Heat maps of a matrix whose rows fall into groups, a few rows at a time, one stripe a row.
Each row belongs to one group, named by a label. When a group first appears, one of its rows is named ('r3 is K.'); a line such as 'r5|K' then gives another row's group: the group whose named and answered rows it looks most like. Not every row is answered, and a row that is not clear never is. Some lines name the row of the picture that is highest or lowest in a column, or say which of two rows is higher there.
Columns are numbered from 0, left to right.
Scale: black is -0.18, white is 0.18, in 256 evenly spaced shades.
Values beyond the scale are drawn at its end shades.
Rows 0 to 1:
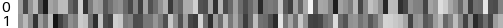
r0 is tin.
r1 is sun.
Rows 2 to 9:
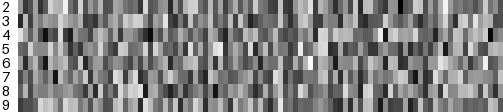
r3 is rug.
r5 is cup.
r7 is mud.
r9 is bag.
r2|tin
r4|mud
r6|tin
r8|rug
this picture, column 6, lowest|4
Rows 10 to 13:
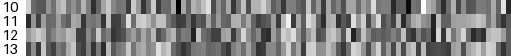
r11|rug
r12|cup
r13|rug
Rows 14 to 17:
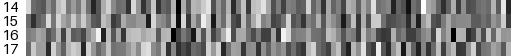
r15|bag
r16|cup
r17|rug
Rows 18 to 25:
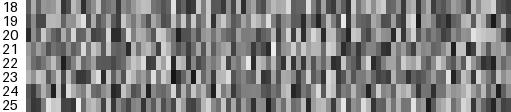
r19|bag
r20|rug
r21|cup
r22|sun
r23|cup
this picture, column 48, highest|19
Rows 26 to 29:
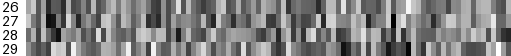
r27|mud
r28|rug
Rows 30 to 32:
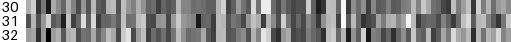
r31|mud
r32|mud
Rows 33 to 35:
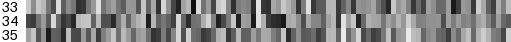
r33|cup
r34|sun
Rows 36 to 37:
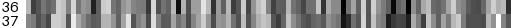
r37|bag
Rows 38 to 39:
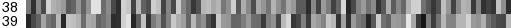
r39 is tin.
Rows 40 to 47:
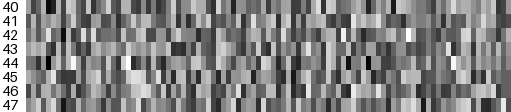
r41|rug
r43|cup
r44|tin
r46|rug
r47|sun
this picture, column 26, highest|45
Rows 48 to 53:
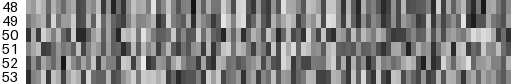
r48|cup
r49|cup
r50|rug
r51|cup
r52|mud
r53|rug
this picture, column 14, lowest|52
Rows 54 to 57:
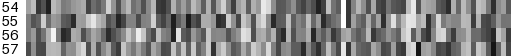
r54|bag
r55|sun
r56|sun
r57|bag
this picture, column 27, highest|56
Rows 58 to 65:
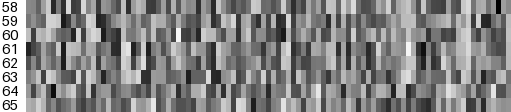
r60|sun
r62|mud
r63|sun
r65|cup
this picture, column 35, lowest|63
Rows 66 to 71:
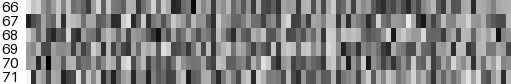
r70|mud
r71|sun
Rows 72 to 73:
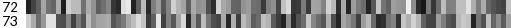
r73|sun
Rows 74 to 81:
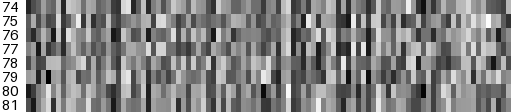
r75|rug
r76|tin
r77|rug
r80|tin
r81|tin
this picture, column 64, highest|81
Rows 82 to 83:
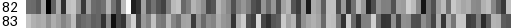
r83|cup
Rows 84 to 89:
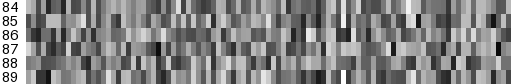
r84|mud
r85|bag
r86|rug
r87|mud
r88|cup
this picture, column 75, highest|87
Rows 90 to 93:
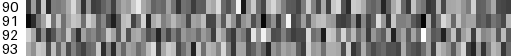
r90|rug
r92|mud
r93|cup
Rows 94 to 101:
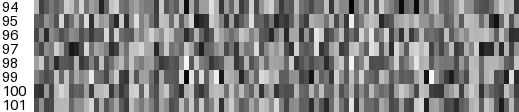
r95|sun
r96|rug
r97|sun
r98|mud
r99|bag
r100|sun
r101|bag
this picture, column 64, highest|97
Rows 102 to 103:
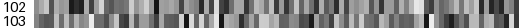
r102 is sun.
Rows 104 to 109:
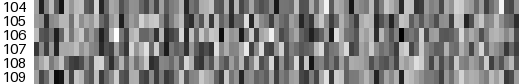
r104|tin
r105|rug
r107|rug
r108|sun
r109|tin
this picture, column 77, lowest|104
